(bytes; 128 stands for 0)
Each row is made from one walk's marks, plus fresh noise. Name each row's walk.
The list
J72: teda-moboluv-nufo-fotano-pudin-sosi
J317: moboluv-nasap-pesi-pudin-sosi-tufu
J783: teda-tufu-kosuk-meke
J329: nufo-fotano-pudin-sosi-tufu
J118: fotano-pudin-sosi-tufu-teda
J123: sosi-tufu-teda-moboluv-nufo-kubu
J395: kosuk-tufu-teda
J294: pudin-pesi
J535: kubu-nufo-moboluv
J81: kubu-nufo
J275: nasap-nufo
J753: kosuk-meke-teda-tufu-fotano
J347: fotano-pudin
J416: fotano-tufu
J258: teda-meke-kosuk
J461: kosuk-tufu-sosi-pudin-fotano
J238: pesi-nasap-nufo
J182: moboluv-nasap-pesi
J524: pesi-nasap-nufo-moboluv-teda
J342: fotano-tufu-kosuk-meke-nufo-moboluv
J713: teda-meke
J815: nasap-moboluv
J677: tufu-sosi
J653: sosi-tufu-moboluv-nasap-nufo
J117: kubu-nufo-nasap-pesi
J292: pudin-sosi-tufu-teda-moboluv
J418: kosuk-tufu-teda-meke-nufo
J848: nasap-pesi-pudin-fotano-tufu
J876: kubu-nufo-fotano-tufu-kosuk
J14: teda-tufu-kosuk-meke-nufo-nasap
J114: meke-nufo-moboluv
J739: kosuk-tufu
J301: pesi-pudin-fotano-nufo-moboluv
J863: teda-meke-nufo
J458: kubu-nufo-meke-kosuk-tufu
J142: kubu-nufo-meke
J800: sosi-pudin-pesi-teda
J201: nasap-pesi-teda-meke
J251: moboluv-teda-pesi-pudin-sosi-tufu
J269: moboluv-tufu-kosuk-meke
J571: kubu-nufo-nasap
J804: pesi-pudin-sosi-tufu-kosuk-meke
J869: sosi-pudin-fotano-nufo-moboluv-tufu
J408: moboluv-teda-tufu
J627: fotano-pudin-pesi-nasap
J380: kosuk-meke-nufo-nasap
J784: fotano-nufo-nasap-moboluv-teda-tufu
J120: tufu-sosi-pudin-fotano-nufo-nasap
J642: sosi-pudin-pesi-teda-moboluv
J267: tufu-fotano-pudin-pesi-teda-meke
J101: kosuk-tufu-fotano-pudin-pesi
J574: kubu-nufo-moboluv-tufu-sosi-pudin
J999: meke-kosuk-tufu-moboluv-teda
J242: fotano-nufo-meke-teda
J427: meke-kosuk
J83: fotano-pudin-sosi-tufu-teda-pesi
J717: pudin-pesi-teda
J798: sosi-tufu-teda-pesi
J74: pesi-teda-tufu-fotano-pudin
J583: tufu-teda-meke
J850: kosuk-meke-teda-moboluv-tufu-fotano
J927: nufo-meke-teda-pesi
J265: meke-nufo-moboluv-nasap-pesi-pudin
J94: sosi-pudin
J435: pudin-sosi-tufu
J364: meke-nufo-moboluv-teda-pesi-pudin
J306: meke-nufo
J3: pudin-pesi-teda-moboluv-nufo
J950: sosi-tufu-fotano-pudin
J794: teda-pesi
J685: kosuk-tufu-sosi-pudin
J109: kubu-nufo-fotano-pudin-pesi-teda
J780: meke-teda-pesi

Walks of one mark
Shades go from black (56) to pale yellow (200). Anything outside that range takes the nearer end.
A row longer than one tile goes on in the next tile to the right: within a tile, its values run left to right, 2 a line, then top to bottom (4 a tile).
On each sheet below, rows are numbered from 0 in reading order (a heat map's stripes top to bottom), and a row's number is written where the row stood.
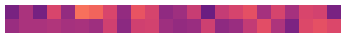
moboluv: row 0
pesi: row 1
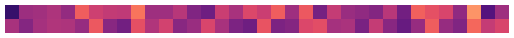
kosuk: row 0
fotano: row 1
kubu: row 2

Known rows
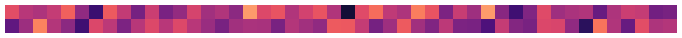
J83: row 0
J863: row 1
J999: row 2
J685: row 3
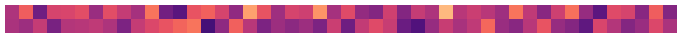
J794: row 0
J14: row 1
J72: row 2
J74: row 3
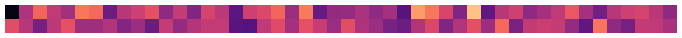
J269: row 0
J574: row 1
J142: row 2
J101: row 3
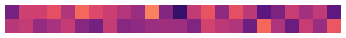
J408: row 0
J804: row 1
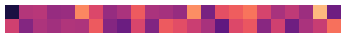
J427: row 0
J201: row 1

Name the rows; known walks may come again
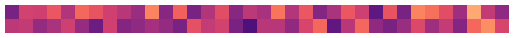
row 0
J408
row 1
J120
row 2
J117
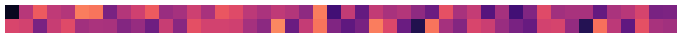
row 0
J269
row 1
J317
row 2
J950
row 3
J685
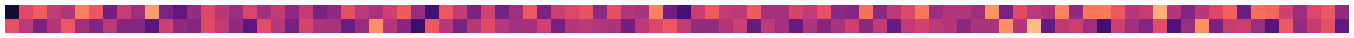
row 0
J999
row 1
J677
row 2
J83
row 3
J794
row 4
J395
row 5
J780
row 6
J784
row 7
J653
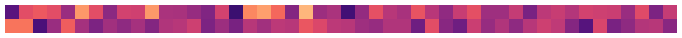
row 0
J14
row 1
J535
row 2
J739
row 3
J416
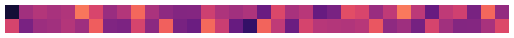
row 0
J427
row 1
J435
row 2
J267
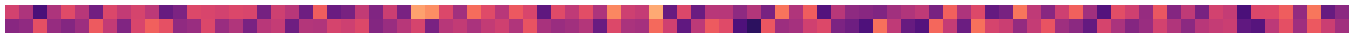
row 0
J294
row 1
J798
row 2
J114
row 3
J3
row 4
J329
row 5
J94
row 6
J74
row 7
J574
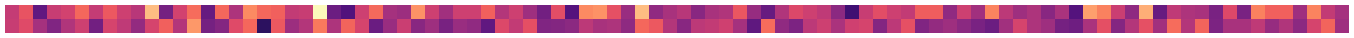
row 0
J364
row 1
J524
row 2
J418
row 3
J571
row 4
J101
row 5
J850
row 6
J142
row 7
J275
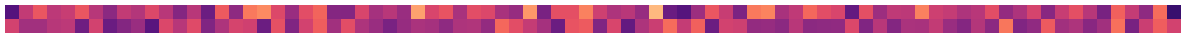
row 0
J753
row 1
J815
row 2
J863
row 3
J201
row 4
J342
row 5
J713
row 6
J642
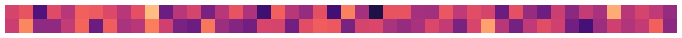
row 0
J265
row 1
J800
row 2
J627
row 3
J72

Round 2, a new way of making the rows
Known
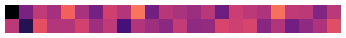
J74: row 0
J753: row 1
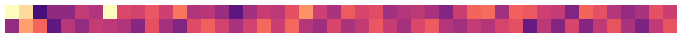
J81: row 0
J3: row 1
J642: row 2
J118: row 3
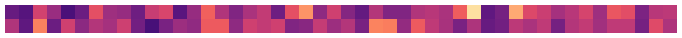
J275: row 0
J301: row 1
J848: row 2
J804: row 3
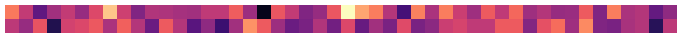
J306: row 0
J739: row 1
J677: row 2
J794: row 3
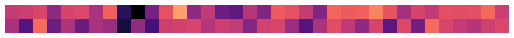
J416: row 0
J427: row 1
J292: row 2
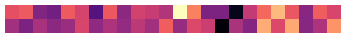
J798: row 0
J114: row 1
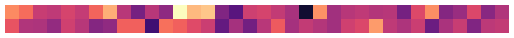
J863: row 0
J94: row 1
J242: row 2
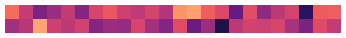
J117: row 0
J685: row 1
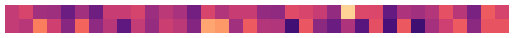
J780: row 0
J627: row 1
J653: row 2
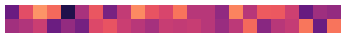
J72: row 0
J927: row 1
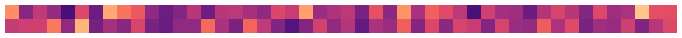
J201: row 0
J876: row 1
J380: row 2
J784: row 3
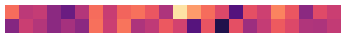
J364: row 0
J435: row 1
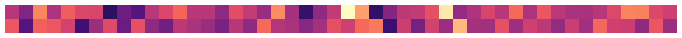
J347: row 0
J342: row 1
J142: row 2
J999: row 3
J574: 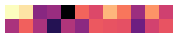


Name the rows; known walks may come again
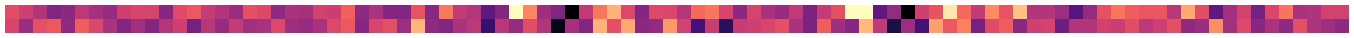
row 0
J800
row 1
J83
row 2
J794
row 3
J114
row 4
J461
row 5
J535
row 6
J265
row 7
J571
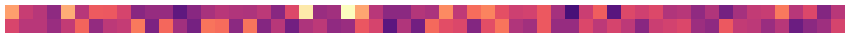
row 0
J927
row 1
J109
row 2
J123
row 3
J869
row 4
J753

